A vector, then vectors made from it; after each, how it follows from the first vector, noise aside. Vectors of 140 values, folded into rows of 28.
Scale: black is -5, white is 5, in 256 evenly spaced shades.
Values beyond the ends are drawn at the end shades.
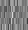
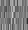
copied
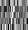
scaled up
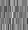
copied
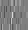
partly zeroed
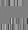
partly zeroed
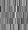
reversed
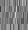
reversed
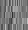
sign-scrambled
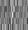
copied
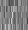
sign-scrambled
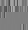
partly zeroed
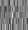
copied
